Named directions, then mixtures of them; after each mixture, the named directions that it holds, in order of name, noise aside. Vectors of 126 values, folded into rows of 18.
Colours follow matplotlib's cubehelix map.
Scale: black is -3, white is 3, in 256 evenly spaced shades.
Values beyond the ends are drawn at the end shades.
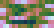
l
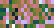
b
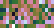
b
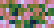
b, l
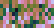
b, l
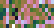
b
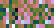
b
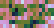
b, l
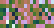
b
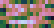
l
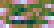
l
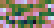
l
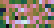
b, l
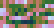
l
